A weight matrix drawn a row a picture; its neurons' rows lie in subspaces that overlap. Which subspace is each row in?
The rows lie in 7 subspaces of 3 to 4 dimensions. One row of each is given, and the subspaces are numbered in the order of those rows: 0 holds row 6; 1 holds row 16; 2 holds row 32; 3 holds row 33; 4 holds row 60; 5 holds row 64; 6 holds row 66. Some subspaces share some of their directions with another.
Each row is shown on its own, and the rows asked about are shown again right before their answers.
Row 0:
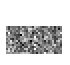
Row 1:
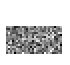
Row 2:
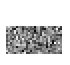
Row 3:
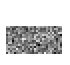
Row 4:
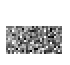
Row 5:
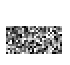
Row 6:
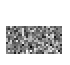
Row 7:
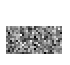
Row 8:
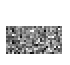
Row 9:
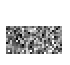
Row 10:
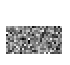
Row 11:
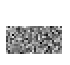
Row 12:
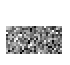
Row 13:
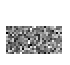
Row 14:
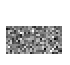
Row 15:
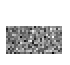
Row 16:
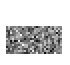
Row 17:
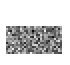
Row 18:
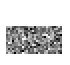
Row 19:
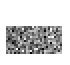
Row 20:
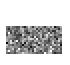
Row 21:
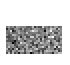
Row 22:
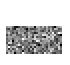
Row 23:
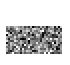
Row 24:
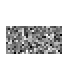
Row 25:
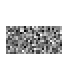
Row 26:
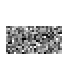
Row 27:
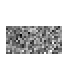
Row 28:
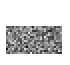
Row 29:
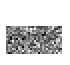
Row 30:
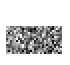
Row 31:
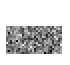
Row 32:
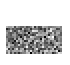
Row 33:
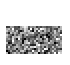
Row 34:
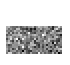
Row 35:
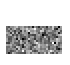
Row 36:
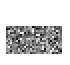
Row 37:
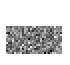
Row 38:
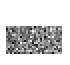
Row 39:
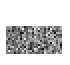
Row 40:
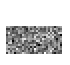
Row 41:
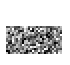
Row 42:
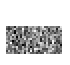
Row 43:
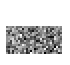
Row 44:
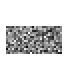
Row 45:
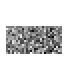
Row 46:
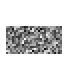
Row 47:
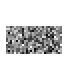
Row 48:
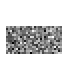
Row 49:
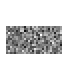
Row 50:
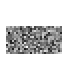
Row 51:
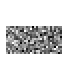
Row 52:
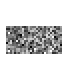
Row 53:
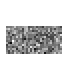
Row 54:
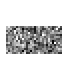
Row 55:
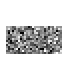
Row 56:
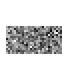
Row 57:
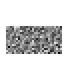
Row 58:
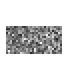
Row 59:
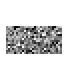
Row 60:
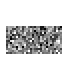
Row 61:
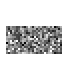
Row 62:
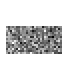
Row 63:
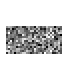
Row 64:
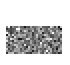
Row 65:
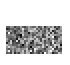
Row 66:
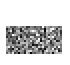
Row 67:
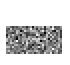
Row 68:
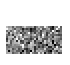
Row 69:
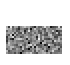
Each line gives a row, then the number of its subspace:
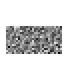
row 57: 3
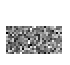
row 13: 5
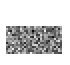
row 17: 6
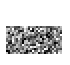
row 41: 3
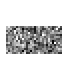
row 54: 4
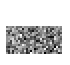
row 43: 1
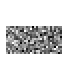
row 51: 6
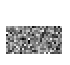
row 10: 5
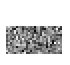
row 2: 4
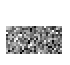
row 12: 5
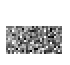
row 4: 6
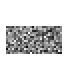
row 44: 2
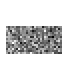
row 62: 1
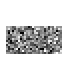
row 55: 6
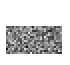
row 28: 2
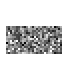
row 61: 1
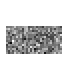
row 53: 4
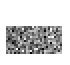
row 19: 6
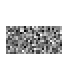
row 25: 6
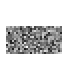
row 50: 2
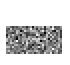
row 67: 6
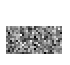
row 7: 1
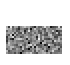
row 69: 5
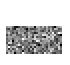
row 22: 3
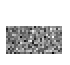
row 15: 1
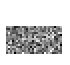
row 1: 3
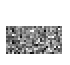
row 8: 2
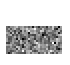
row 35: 5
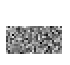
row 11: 5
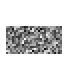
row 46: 3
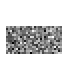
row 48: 2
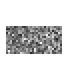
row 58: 5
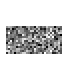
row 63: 4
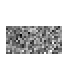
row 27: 0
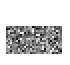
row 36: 6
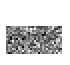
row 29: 4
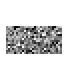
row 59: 3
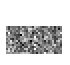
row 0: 1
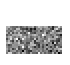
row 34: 4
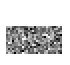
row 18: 0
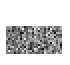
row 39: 6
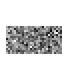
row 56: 1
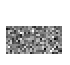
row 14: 6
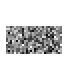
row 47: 0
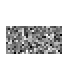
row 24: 0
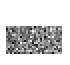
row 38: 1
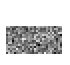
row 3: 0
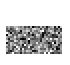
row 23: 5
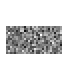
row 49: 6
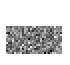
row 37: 5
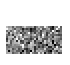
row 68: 5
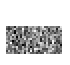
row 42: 4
